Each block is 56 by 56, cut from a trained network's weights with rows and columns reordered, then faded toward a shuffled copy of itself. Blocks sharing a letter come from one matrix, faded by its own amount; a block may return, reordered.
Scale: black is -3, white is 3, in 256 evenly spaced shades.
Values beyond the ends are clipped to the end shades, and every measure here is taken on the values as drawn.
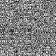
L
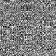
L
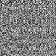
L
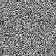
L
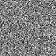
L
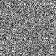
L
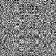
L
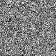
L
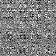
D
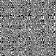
D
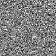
L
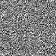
L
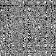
D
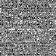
D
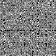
D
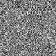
L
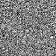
L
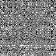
D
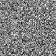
L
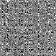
D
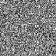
L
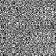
L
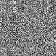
L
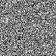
L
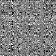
D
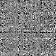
D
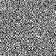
L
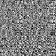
L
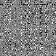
D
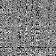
D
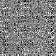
D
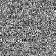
L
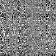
D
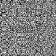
L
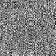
L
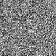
L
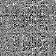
D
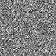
L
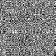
L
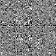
D
